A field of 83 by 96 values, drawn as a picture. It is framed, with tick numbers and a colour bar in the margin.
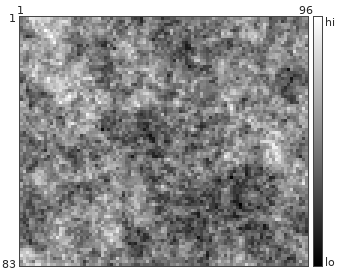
No regular stripes run through it. No row or column stands out. The histogram is bell-shaped. The ninth with the highest average is the top left. Neither half mirrors the other. The field is mottled with small blotches. On average the colour sits 50% of the way up the scale.
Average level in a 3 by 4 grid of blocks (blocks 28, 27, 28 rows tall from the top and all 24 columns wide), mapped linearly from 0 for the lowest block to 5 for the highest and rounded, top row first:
5323 / 3124 / 3301
